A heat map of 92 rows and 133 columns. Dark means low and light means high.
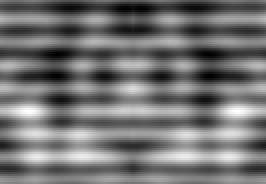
Lone odd cells: none. Mirror symmetry: left to right. Stripes: horizontal, repeating 8 times.
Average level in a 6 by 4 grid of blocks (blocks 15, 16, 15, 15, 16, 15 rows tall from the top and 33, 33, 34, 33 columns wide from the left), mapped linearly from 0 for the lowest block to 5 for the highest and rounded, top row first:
2 0 0 2
1 2 2 1
2 3 3 2
5 4 4 5
5 5 5 5
4 5 5 4
